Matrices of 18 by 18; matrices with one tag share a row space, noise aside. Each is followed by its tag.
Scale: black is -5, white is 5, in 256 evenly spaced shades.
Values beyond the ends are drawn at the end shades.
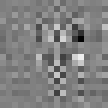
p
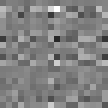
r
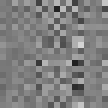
p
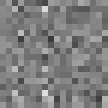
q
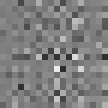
p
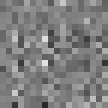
q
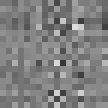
p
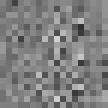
p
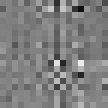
p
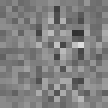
p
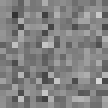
q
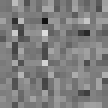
q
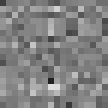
r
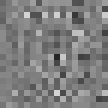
p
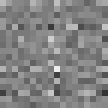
r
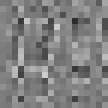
q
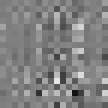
p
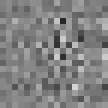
p
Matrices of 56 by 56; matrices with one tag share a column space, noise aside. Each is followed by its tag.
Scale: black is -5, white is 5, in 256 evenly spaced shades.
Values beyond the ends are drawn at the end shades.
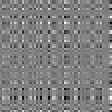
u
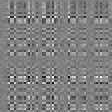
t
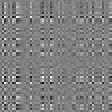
t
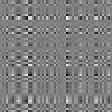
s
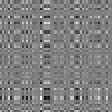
u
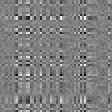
s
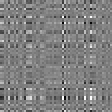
u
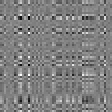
s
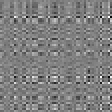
t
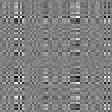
t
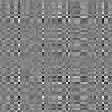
t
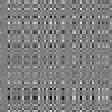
u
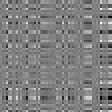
u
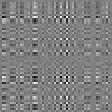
t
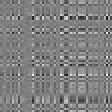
s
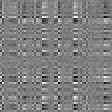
t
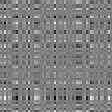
u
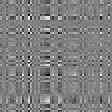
s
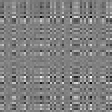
t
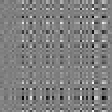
u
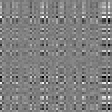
t
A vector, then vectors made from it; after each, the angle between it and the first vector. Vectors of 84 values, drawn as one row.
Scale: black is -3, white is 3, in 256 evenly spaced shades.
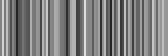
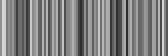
partly aligned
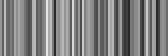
orthogonal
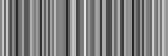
nearly parallel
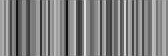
nearly parallel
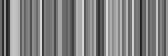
partly opposed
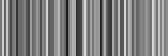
nearly parallel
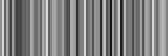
nearly parallel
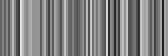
orthogonal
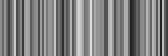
orthogonal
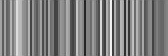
nearly opposite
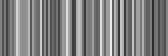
nearly opposite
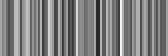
partly opposed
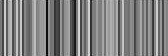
partly opposed
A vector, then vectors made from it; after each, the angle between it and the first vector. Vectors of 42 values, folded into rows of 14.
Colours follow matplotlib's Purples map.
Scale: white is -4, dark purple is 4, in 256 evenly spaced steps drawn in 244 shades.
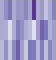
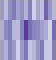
partly opposed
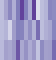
partly aligned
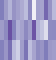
nearly opposite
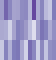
nearly parallel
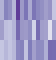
partly aligned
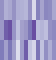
nearly opposite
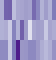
partly aligned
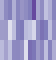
nearly parallel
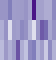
nearly parallel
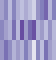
partly opposed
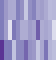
orthogonal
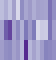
partly opposed
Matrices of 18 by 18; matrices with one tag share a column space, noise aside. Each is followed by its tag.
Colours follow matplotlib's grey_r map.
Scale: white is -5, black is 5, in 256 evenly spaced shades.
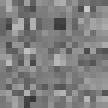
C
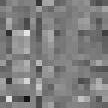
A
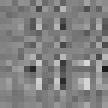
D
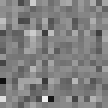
A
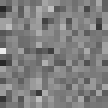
C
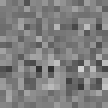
D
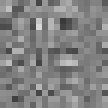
C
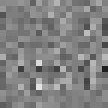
D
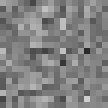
C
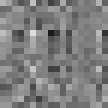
A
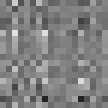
A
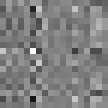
C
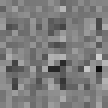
D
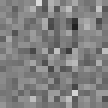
C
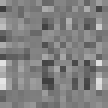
D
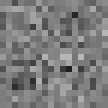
D
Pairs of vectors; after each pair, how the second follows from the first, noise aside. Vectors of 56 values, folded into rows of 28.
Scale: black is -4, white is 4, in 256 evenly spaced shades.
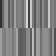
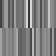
copied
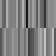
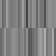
shrunk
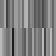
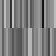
reversed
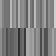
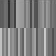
wrapped around
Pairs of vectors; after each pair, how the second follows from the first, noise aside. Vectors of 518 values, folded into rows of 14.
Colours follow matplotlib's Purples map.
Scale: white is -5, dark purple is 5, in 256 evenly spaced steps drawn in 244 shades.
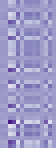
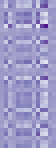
reversed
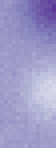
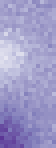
reversed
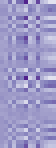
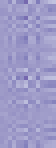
shrunk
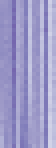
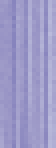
shrunk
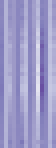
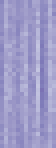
shrunk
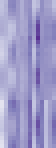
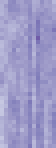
shrunk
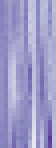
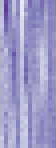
reversed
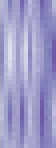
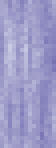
shrunk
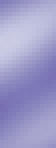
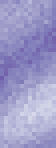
reversed
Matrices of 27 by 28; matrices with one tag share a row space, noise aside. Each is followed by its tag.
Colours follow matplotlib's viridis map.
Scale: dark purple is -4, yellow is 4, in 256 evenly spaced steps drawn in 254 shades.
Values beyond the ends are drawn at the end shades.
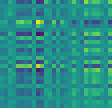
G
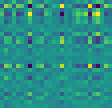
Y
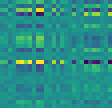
G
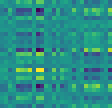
G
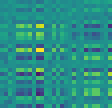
G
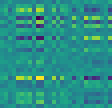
G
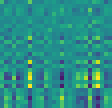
Y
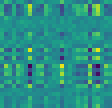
Y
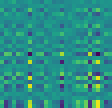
Y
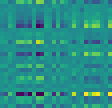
G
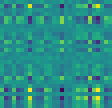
Y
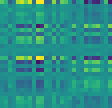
G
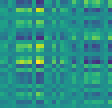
G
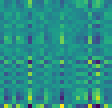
Y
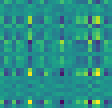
Y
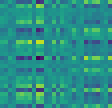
G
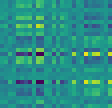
G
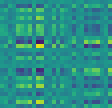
G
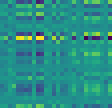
G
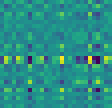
Y
